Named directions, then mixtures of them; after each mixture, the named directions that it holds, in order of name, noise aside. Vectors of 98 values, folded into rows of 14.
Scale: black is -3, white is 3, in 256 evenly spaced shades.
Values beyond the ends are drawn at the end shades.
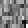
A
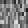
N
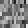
A, N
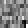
A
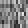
N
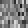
A, N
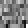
A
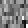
A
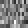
A, N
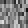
N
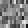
A, N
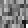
A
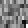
A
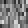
N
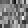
A, N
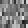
A, N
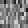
N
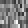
N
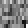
A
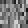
N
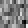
A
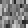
A, N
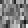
A, N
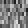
N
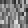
N
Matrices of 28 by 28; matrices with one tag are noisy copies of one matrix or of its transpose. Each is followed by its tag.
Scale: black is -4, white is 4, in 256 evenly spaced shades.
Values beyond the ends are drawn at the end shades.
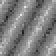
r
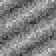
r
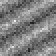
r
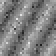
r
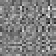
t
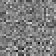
t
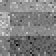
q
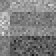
q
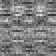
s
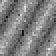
r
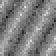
r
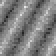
r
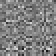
t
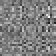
t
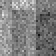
q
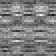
s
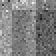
q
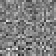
t
